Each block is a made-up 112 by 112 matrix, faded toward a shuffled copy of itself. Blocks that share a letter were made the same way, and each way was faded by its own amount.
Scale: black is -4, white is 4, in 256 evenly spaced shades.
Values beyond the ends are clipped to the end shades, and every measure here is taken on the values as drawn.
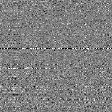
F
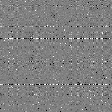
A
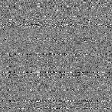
F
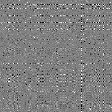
A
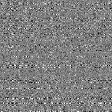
F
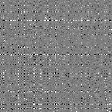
A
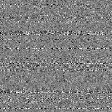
F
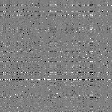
A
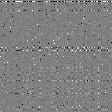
A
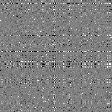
A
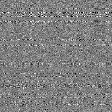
F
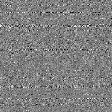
F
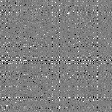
A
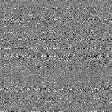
F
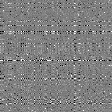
A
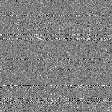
F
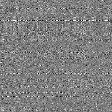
F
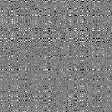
A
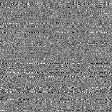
F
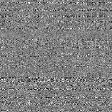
F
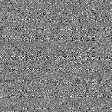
F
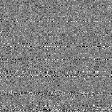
F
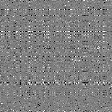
A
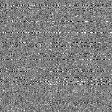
F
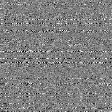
F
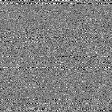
F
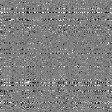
A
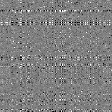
A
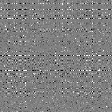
A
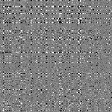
A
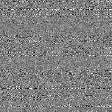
F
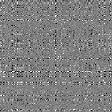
A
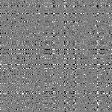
A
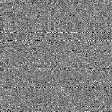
F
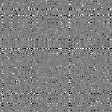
A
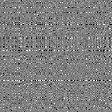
A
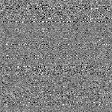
F
